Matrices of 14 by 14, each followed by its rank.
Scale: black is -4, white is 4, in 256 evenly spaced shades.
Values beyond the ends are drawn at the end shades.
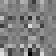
two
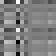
one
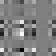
one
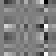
one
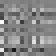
two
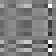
one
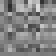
two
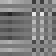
one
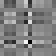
one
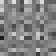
two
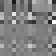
two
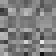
two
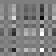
one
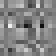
two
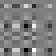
one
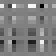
one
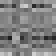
two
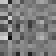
two
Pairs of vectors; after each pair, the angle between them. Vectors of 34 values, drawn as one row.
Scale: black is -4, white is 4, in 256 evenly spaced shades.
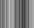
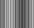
nearly parallel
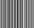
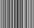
nearly parallel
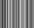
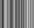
orthogonal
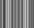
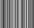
partly aligned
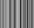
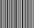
orthogonal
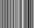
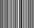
partly aligned
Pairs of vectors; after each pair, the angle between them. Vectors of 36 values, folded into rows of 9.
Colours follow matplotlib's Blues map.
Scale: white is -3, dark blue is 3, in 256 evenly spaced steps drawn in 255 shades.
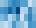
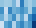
orthogonal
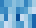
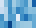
partly opposed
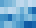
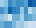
nearly opposite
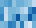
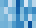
orthogonal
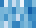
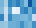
orthogonal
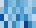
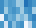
nearly opposite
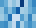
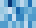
orthogonal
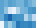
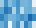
orthogonal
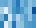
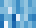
partly aligned
